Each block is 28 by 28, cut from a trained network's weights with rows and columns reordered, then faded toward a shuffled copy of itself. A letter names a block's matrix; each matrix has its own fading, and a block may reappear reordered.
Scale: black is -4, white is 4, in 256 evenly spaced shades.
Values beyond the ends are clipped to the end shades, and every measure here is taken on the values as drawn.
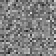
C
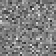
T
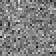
C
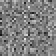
C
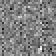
C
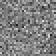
T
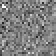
T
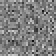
C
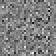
C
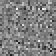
T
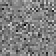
T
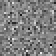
T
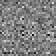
T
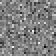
T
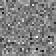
T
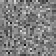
T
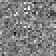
T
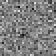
T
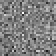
C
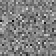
T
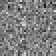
C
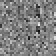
C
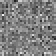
T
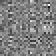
C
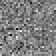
T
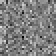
C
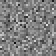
T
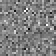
T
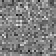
T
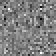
T
